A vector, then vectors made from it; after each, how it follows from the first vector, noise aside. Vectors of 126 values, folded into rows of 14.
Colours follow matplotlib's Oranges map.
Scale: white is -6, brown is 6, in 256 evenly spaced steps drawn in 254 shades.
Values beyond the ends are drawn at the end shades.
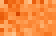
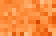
reversed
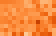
reversed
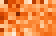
scaled up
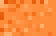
partly zeroed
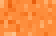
partly zeroed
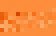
partly zeroed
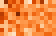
scaled up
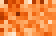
scaled up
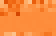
partly zeroed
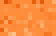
partly zeroed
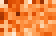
scaled up
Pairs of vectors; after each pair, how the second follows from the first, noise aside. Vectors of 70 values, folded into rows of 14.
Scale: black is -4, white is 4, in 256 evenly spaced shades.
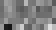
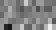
copied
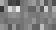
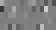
partly zeroed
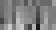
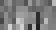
copied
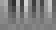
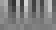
copied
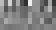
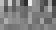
copied
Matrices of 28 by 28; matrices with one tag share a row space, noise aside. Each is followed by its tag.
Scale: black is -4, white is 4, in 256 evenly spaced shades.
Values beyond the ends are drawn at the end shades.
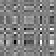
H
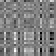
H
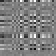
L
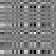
L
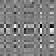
H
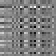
L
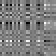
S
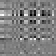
L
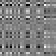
S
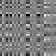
S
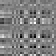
L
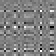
H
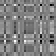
H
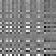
S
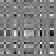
H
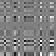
H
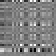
L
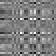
L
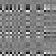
S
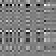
S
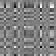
H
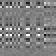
S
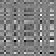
H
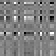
H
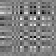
L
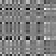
S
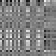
S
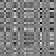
H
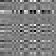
L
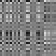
S
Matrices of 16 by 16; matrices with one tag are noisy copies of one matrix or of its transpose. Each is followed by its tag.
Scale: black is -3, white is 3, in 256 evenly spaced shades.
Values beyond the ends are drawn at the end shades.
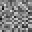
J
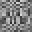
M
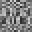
M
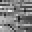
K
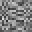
M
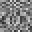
M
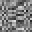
M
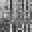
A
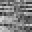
K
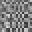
J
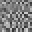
J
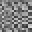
J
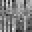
K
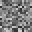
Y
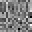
Y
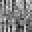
K
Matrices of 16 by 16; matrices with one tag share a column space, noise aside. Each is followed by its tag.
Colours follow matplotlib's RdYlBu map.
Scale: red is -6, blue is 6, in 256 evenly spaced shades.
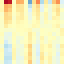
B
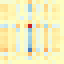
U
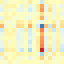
U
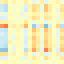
U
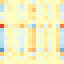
U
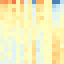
B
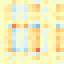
U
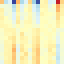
B
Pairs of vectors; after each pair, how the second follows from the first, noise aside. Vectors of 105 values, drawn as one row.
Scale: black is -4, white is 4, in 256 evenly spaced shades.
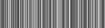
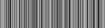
negated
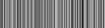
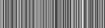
negated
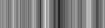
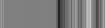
partly zeroed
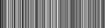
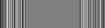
partly zeroed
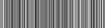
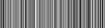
negated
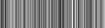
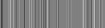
partly zeroed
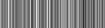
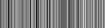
negated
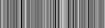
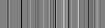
partly zeroed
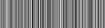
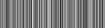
negated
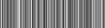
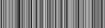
negated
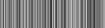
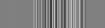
partly zeroed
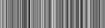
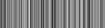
negated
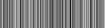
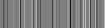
partly zeroed
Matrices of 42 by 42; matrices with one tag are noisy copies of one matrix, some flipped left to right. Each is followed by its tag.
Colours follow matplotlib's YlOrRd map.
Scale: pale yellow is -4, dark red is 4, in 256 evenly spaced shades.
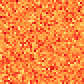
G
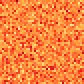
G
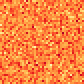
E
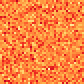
G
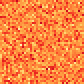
G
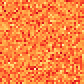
G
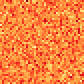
E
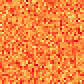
E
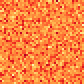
E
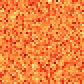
E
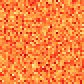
E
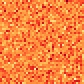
G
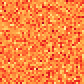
G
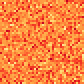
G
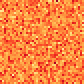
E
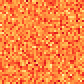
E
